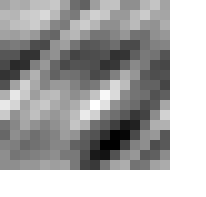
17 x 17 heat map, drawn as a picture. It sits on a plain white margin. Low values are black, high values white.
There are no lone odd cells. Streaks slant up to the right. Horizontal stripes repeat 2 times down the table. On average the colour sits 50% of the way up the scale.
